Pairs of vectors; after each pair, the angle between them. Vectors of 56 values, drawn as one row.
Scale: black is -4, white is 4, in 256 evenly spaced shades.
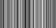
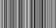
nearly opposite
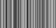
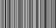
orthogonal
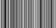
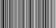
orthogonal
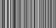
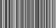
nearly opposite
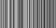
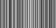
partly aligned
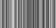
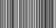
partly opposed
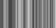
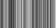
nearly parallel
